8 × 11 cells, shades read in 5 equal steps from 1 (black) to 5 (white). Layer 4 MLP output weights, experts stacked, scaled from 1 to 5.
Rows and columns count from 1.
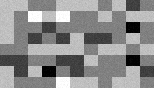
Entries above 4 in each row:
0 2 0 0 0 0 0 1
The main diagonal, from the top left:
4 3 3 3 4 2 3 3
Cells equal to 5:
3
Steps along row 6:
same up same down same up down same down up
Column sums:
29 23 27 23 28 26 26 25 27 23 25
